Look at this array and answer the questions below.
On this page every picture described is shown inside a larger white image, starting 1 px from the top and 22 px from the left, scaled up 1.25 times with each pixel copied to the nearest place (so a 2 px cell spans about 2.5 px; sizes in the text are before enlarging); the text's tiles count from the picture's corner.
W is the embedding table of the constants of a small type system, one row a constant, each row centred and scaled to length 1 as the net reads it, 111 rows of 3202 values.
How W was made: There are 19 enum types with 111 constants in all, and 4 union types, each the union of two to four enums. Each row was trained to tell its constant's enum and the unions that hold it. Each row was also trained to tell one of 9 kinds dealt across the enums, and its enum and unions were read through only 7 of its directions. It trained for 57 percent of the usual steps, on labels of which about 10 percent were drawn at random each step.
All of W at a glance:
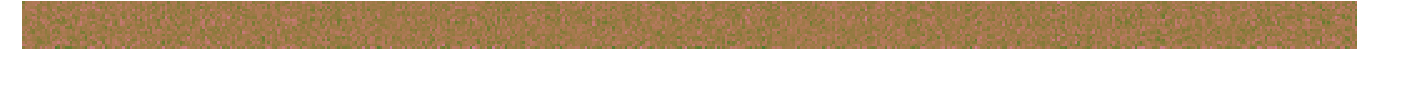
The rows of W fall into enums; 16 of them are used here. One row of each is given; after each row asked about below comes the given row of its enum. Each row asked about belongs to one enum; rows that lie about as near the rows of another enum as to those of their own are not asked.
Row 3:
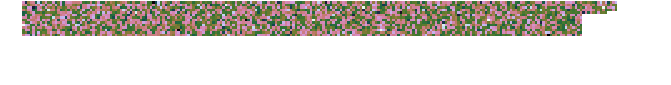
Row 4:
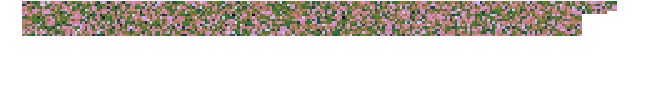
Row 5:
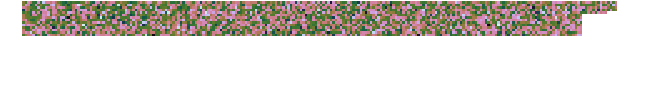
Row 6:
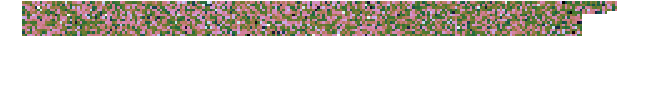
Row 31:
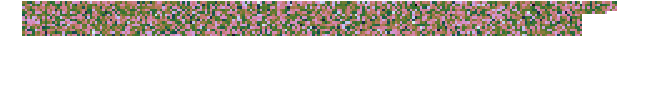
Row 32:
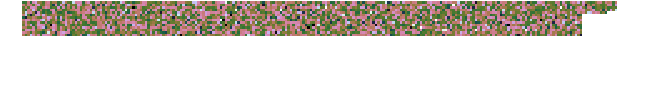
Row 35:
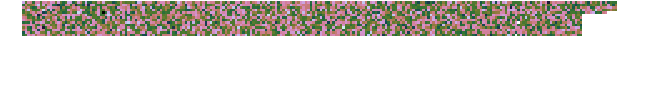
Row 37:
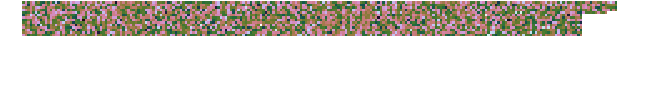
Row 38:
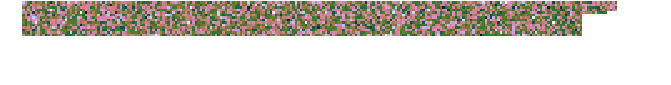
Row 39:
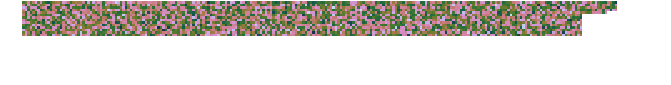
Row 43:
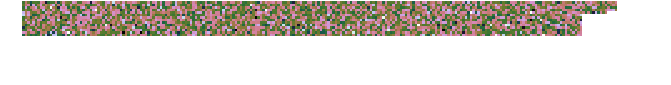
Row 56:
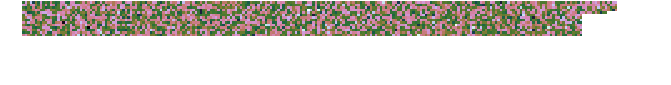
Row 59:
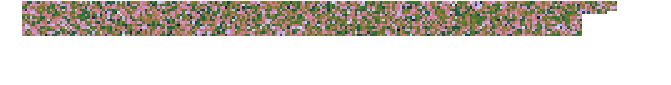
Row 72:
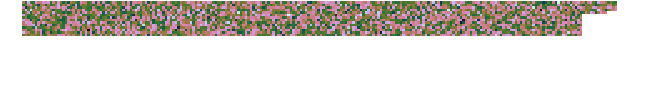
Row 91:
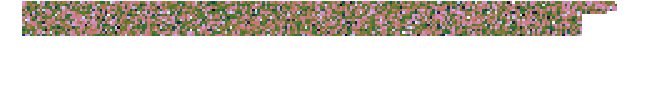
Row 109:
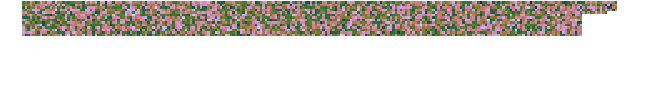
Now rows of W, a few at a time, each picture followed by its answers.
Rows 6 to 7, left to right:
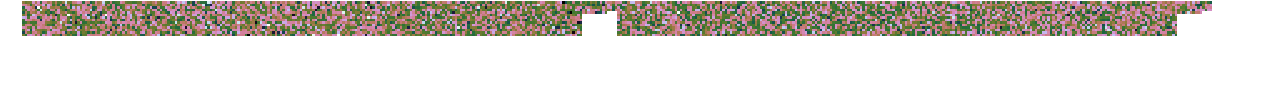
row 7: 4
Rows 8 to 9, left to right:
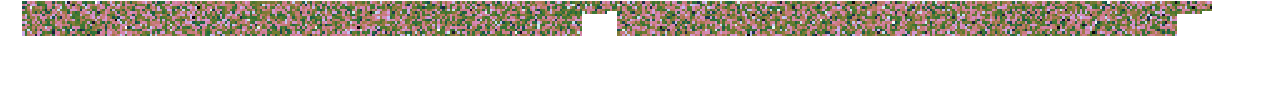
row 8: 37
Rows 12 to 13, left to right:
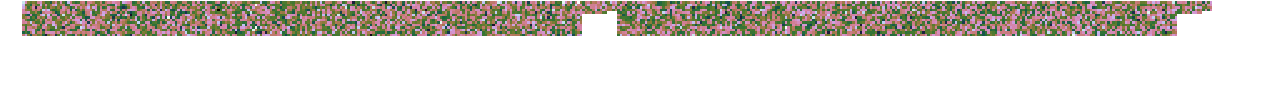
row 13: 5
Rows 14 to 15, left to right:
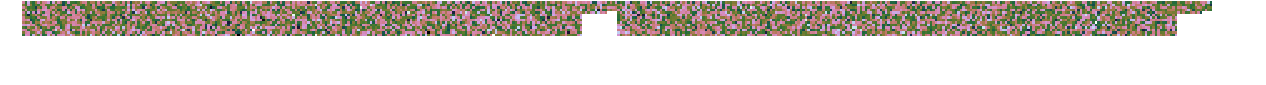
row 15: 37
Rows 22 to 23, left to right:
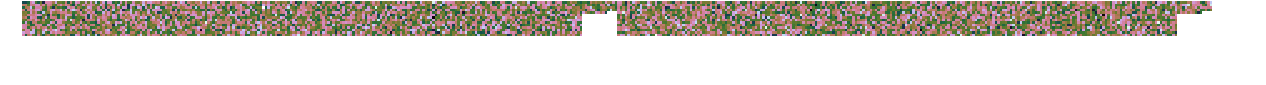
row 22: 37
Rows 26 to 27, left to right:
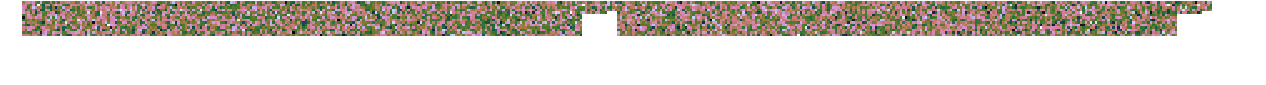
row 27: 37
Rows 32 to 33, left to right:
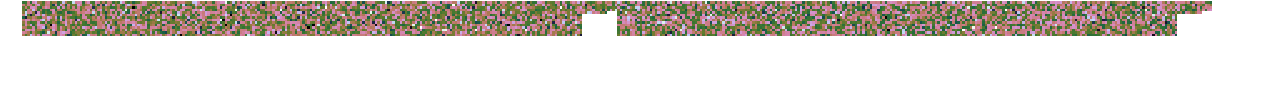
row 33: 31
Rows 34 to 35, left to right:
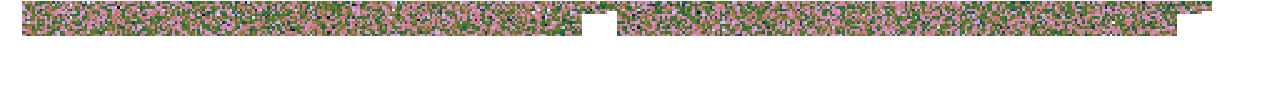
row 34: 39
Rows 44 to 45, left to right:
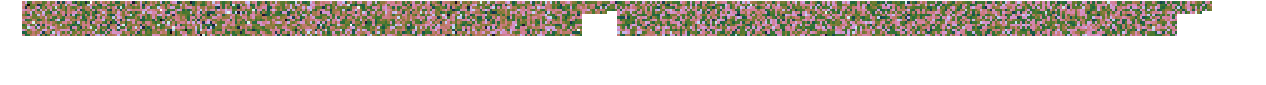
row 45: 109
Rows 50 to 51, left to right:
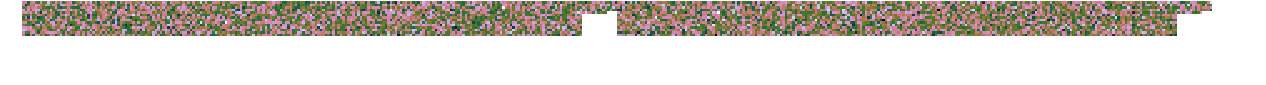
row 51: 59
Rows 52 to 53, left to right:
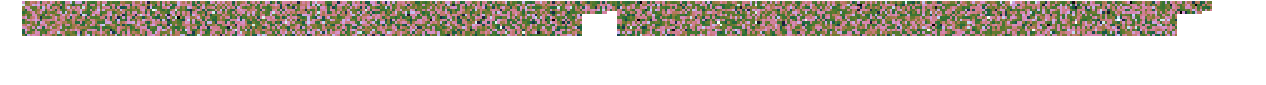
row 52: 3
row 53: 109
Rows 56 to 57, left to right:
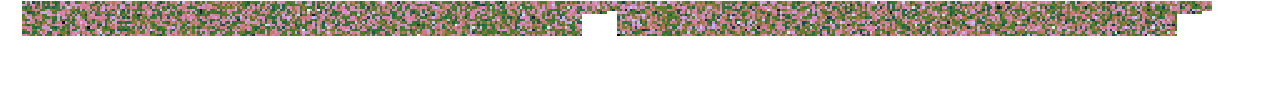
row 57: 32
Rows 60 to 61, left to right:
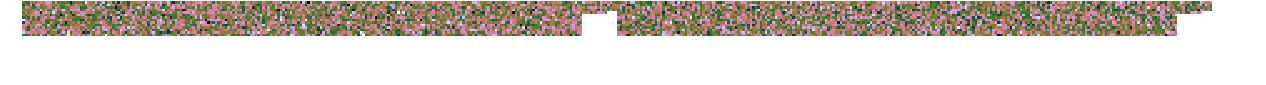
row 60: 5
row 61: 91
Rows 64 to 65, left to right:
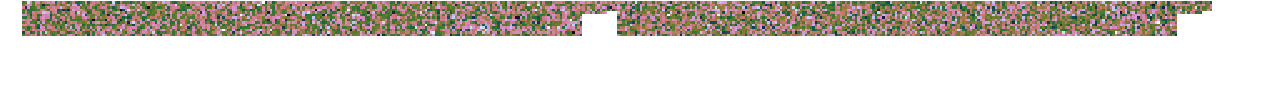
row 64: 5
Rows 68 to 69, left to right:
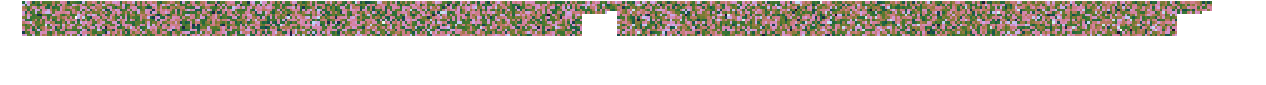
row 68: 39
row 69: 4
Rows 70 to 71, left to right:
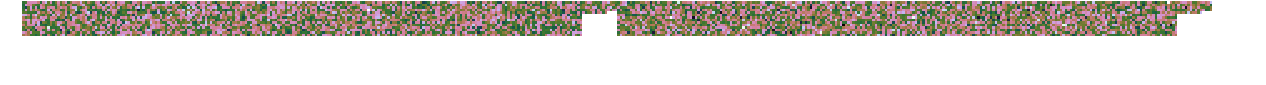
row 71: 91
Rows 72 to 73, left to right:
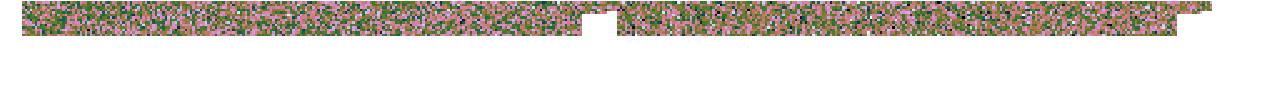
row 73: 72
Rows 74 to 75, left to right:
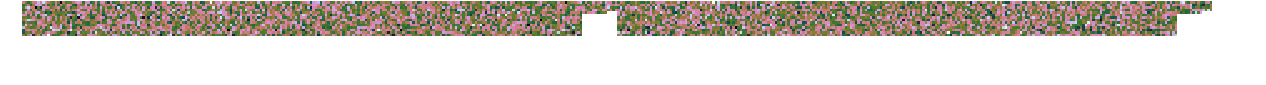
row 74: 32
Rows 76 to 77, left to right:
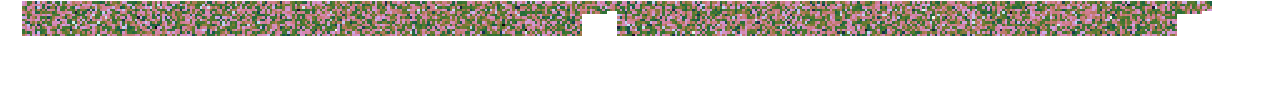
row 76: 38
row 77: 91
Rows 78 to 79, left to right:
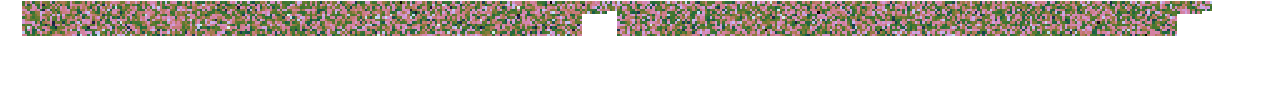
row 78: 56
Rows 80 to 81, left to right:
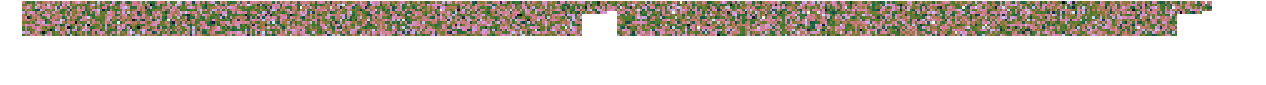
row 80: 35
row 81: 109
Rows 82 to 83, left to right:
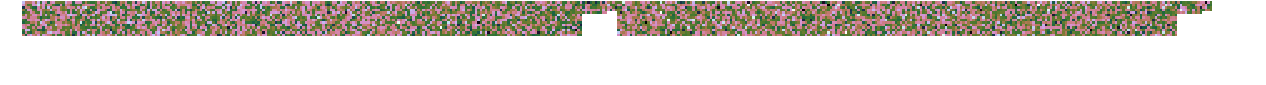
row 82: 3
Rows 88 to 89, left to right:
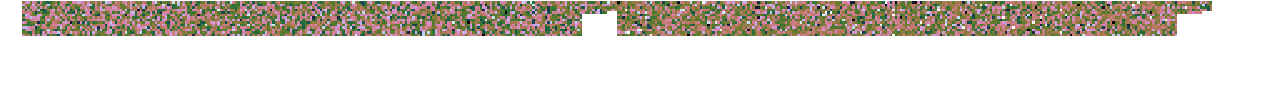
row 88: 38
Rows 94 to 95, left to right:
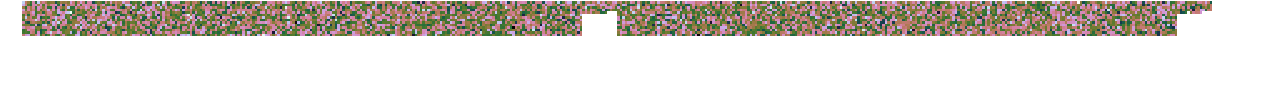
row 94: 38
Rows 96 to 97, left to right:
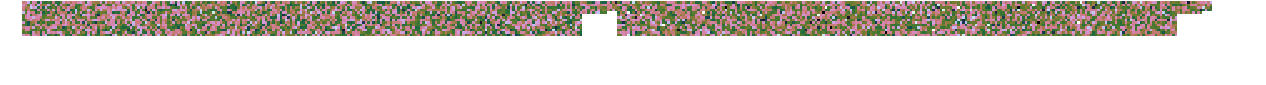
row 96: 38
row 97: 6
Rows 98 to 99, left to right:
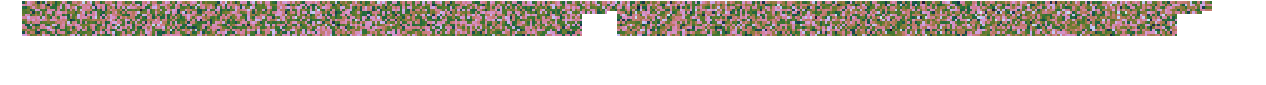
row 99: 56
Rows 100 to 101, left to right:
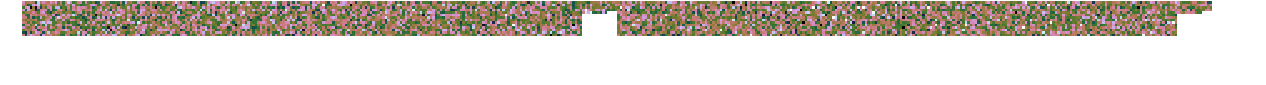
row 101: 32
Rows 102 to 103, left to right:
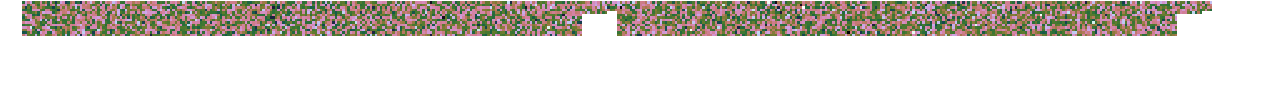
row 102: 56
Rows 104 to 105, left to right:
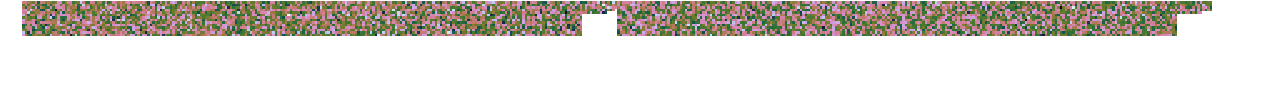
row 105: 3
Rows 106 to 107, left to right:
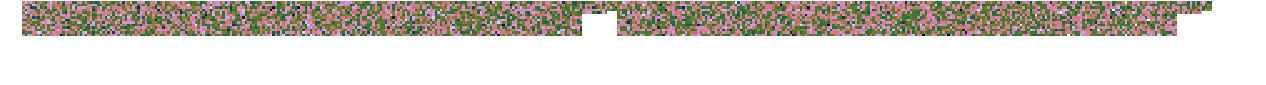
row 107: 5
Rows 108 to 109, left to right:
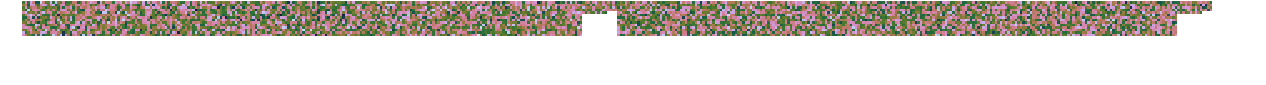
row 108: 56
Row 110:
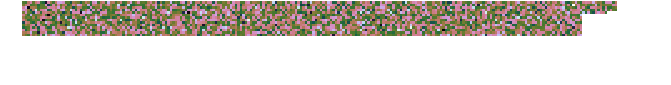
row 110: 109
